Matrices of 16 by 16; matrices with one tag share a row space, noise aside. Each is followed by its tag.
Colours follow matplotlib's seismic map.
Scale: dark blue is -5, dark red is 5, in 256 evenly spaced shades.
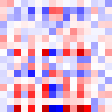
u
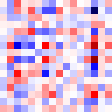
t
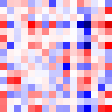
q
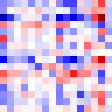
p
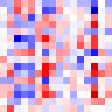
t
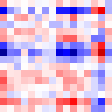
p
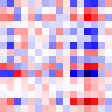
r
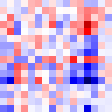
r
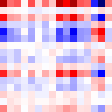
p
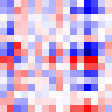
r
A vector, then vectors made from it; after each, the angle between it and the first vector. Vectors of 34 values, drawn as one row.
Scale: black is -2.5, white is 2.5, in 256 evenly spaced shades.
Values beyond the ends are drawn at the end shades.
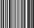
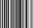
nearly opposite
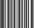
orthogonal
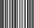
partly aligned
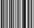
partly aligned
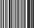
nearly parallel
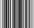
partly opposed
